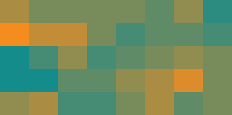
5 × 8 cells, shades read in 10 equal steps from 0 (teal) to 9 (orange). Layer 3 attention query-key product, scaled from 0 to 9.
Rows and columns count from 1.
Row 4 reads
0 0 3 3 5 6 8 4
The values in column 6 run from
3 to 6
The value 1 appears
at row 1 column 8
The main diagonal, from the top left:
6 7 5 3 4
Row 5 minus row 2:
-4 -1 -5 -2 2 3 0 2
